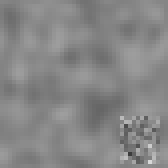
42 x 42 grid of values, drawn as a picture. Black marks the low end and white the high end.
The texture is blotchy. An odd patch, rougher than its surroundings, sits in the bottom right. A few values lie far out on both sides of the bulk. The bottom right is the roughest part. The halves do not mirror each other.
